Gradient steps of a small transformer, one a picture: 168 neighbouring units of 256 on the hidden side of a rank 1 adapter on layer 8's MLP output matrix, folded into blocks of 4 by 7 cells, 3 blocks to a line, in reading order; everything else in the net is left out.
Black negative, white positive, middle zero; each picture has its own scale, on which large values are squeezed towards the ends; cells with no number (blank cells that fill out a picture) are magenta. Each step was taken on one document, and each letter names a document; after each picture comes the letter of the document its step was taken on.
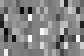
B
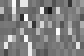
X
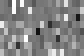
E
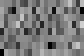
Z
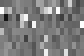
X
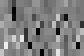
E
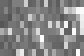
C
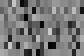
Z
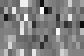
X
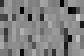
B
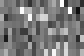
B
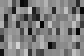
Z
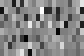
X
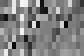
X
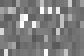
X
